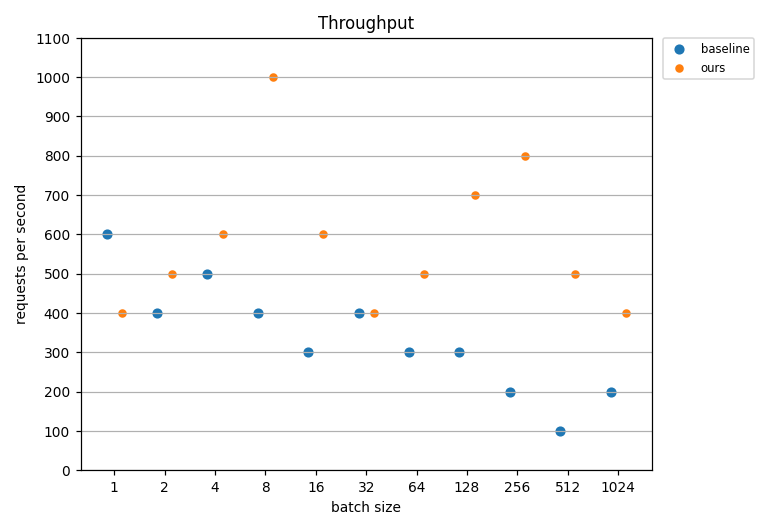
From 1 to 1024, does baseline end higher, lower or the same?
lower
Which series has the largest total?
ours
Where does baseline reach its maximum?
1
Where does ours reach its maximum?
8
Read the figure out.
Title: Throughput
x-axis: batch size, ticks 1 2 4 8 16 32 64 128 256 512 1024
y-axis: requests per second, ticks 0 100 200 300 400 500 600 700 800 900 1000 1100
Legend: baseline, ours
Values:
baseline: 600 400 500 400 300 400 300 300 200 100 200
ours: 400 500 600 1000 600 400 500 700 800 500 400
